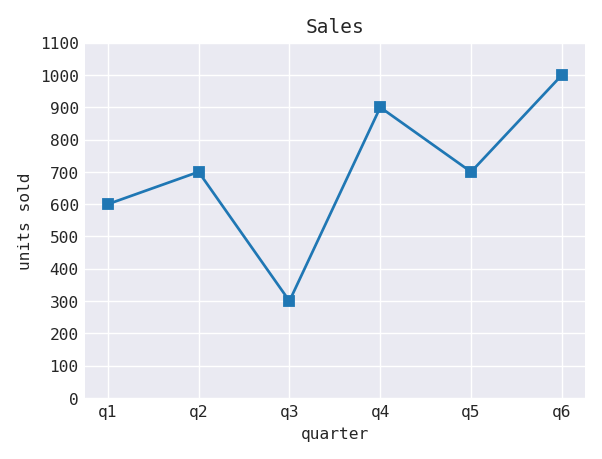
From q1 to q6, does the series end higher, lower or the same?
higher
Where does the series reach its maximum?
q6
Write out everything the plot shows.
Title: Sales
x-axis: quarter, ticks q1 q2 q3 q4 q5 q6
y-axis: units sold, ticks 0 100 200 300 400 500 600 700 800 900 1000 1100
Values:
600 700 300 900 700 1000
